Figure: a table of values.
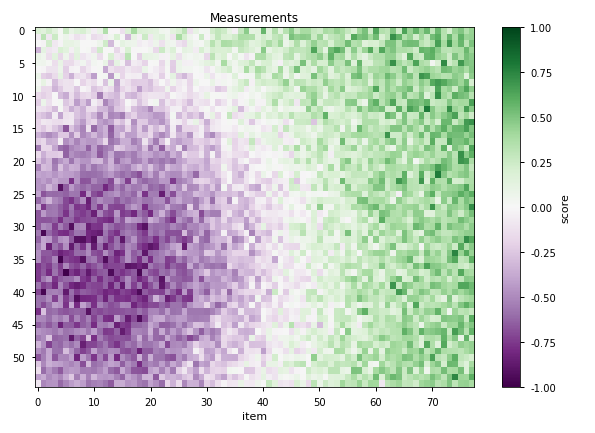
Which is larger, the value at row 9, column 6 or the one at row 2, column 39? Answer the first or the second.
the second
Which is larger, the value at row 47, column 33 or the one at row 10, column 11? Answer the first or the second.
the first
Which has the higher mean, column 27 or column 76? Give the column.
76
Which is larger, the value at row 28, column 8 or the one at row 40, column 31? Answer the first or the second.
the second
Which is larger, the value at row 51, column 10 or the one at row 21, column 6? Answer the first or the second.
the second
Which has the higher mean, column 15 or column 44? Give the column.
44
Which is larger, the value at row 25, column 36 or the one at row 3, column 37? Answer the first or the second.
the second
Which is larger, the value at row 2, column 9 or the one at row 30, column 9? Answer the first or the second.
the first
